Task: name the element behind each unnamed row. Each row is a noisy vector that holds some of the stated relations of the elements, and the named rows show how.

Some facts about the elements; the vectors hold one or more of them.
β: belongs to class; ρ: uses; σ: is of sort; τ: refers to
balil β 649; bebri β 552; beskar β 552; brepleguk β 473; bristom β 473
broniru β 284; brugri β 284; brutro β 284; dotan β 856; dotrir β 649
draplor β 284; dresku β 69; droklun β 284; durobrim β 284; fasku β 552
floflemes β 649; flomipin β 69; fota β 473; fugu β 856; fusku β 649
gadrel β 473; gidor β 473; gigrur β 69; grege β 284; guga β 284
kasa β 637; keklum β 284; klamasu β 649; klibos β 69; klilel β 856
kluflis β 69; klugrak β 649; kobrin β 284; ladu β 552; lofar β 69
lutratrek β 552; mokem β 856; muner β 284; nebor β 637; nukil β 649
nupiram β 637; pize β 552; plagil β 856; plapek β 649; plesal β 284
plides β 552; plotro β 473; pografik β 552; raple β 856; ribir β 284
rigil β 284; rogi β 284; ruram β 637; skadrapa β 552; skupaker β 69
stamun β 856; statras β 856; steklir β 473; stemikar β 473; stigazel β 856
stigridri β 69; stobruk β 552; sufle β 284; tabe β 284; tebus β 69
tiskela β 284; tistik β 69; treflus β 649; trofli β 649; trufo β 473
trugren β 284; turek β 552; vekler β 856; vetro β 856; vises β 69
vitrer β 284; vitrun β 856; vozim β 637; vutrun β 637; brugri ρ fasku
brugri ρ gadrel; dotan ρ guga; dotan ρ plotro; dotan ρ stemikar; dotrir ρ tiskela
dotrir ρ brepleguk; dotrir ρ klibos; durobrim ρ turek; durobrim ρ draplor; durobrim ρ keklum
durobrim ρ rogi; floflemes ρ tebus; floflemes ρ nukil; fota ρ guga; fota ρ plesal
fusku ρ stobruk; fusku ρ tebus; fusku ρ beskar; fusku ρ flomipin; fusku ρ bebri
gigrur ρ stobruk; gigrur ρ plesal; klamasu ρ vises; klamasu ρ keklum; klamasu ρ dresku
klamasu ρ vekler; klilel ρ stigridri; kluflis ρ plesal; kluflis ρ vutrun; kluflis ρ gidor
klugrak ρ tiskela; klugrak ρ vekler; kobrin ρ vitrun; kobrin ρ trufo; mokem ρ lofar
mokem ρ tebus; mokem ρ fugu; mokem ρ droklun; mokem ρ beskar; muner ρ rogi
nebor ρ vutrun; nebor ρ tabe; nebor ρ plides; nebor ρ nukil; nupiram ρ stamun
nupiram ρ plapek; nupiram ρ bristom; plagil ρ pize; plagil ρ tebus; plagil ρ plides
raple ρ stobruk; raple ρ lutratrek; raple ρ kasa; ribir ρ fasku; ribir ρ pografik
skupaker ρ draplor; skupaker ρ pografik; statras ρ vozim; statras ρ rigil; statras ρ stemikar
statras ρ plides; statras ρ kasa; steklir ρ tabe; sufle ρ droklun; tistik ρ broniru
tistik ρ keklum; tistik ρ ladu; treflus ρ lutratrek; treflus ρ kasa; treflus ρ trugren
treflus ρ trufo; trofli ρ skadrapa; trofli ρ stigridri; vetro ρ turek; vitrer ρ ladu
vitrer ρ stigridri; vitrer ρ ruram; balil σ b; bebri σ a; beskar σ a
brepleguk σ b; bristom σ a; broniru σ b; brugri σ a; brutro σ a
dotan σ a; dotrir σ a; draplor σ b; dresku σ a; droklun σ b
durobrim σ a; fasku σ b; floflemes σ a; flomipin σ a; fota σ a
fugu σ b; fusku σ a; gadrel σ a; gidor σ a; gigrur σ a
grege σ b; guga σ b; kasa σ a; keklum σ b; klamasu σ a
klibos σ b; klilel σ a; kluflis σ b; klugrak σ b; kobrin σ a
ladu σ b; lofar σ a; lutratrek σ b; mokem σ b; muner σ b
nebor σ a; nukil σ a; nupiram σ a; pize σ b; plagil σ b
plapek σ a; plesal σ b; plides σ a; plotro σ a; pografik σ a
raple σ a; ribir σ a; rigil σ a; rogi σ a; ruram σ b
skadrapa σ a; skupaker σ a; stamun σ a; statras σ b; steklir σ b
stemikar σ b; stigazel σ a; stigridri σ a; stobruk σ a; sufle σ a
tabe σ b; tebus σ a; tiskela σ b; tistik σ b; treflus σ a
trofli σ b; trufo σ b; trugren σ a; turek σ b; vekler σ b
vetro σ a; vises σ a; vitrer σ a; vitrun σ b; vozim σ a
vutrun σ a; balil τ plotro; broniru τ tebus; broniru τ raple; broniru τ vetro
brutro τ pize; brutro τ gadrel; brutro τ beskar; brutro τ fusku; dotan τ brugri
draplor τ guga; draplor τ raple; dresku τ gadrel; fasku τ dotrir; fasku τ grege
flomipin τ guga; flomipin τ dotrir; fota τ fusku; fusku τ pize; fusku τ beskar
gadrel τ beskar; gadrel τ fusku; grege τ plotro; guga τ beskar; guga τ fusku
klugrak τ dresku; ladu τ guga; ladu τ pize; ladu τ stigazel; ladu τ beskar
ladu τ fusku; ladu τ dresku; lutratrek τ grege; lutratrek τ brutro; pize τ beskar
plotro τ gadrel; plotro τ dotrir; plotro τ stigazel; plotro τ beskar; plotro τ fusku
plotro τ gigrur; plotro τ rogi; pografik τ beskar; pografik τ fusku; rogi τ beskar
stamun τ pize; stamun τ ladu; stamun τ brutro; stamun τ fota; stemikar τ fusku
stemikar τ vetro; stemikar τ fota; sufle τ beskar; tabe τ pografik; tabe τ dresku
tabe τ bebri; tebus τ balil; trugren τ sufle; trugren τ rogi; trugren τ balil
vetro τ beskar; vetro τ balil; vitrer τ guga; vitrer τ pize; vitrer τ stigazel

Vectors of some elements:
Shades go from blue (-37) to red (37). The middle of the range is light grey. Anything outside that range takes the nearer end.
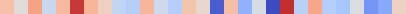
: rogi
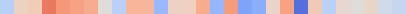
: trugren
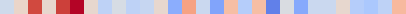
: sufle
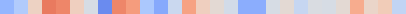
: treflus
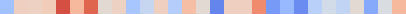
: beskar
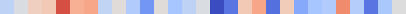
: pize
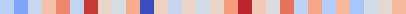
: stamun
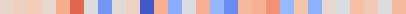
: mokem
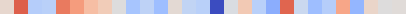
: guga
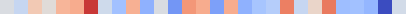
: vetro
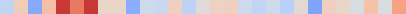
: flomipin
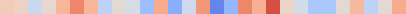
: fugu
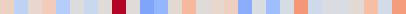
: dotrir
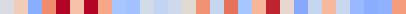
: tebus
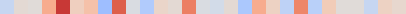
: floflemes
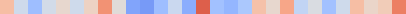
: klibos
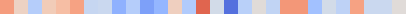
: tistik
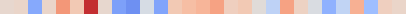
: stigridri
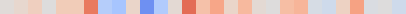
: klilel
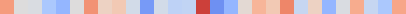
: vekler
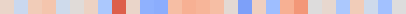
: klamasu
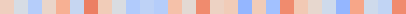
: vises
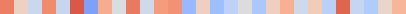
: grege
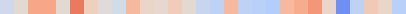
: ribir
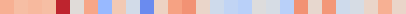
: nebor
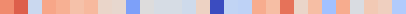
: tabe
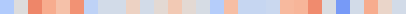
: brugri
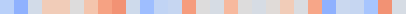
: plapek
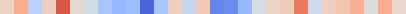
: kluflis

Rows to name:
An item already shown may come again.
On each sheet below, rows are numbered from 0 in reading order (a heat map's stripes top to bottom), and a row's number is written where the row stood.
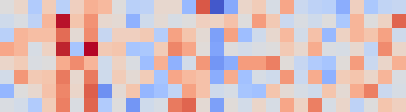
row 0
turek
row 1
lofar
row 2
rigil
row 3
vutrun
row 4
fugu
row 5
rigil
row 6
raple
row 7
gidor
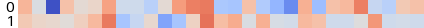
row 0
plotro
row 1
klilel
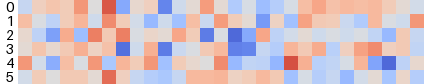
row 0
dotan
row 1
vises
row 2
fasku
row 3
statras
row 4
balil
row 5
skadrapa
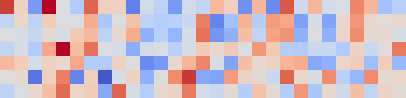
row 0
dresku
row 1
vitrun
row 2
vitrun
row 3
lofar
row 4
trofli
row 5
fota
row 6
floflemes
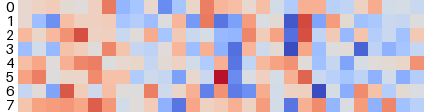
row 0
klilel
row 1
gadrel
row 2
brutro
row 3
pografik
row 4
droklun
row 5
broniru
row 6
lutratrek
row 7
vitrer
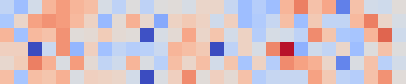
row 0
skupaker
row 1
kobrin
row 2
nupiram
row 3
stemikar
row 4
durobrim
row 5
nupiram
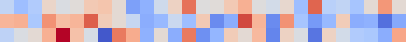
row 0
bristom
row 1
ladu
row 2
fusku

